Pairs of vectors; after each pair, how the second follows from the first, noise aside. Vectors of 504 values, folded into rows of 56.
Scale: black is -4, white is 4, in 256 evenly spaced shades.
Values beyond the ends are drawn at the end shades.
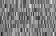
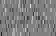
partly zeroed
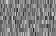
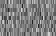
reversed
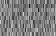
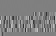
partly zeroed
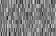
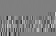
partly zeroed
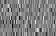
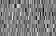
reversed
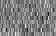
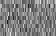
reversed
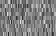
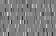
partly zeroed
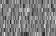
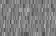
shrunk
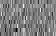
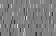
partly zeroed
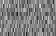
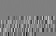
partly zeroed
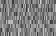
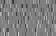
partly zeroed
